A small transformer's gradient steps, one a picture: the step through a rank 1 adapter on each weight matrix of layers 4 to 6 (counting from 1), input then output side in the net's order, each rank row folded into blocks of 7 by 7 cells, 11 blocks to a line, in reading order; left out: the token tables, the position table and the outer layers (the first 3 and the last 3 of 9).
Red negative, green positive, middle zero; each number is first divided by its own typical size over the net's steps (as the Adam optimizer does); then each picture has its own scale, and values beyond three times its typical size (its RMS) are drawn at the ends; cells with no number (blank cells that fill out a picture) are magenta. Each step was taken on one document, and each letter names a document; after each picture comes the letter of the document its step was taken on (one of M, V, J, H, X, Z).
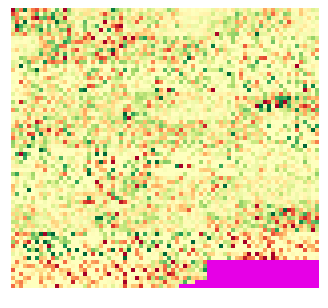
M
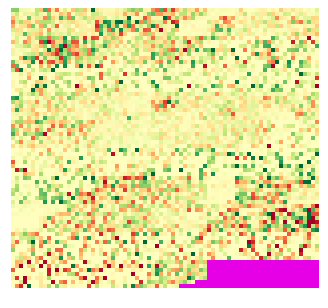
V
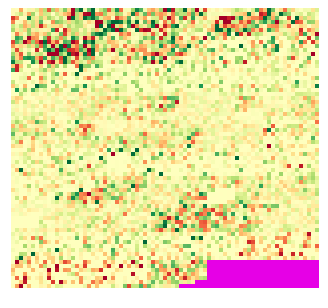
V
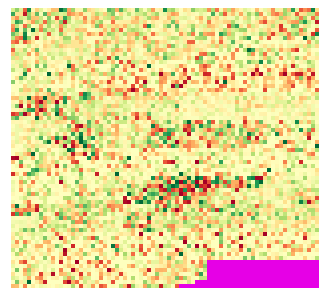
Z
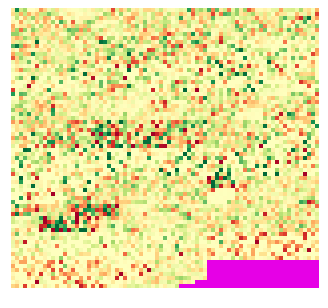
Z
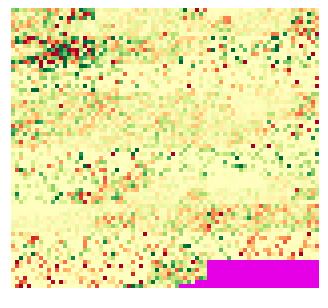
V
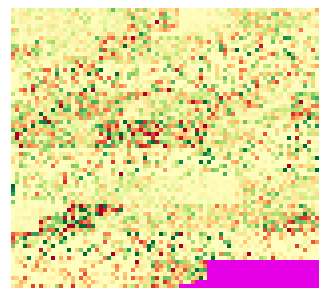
M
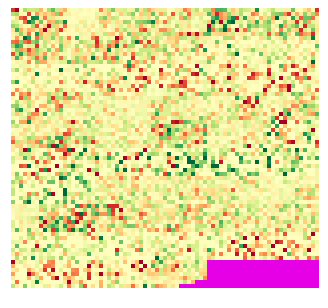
Z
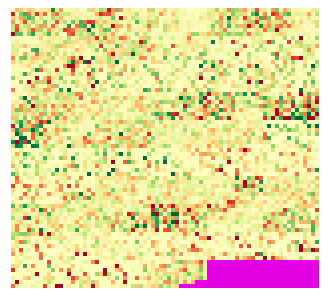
M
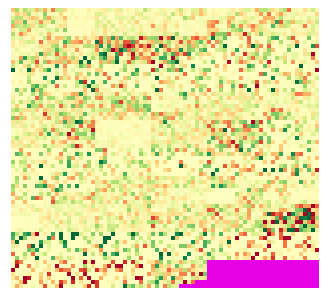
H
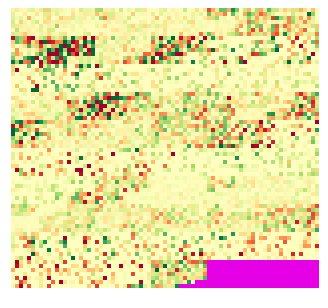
V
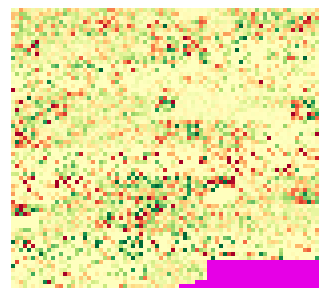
M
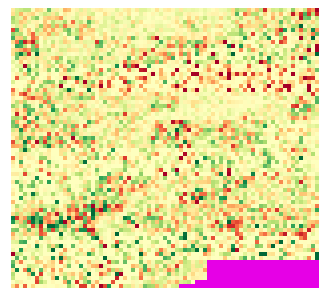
Z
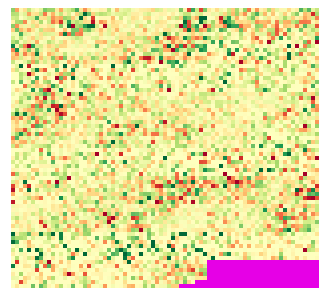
M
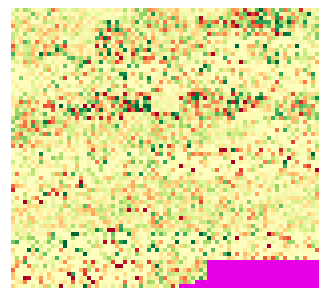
H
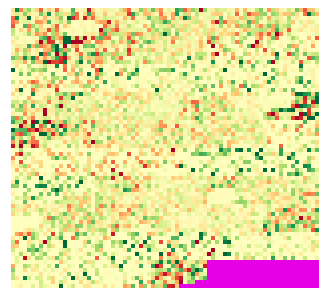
H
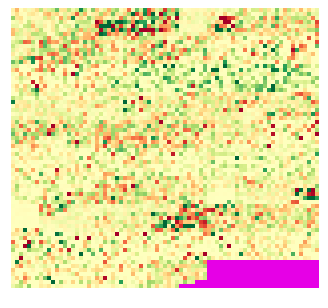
V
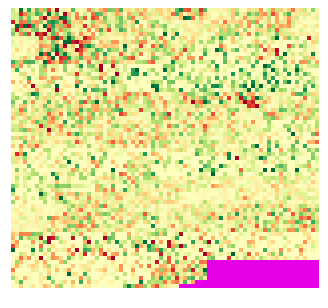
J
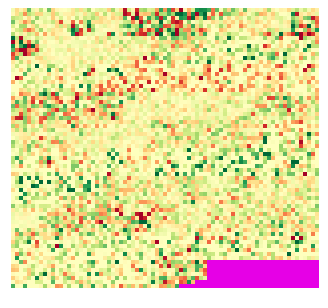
Z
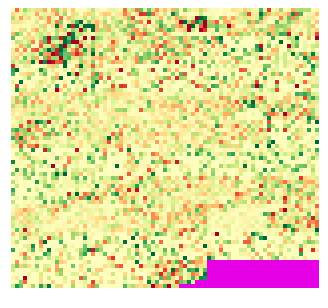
J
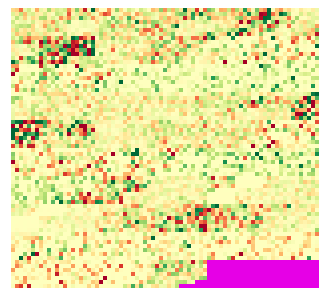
V
